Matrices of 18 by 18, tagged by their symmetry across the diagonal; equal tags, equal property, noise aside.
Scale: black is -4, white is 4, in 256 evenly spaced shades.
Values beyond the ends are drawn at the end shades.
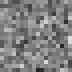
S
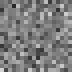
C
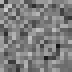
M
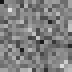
M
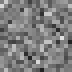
M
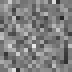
C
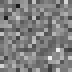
M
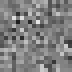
S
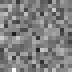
C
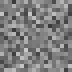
S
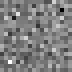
S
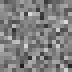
S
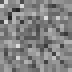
M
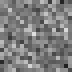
M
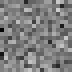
C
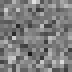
C
